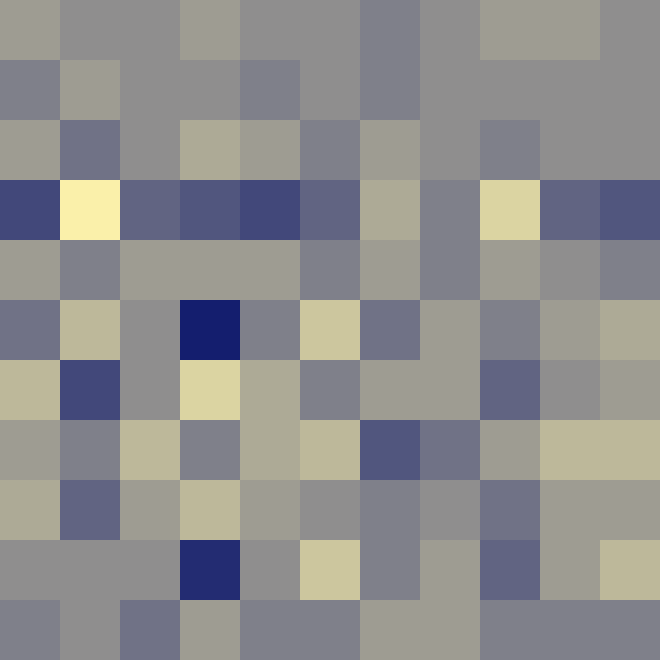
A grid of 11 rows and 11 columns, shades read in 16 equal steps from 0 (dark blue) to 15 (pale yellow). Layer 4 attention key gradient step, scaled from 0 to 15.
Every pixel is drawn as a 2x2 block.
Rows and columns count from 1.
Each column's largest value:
11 15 11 13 10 12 10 9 13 11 11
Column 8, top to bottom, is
8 8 8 7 7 9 9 6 8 9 9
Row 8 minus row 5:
0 0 2 -2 1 4 -5 -1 0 3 4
